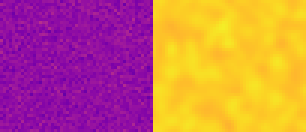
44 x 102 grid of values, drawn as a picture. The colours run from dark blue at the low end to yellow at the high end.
The table splits into one row of 2 panels. Panel 1,1: low, fine-grained, faint in contrast. Panel 1,2: very high, blotchy, faint in contrast.
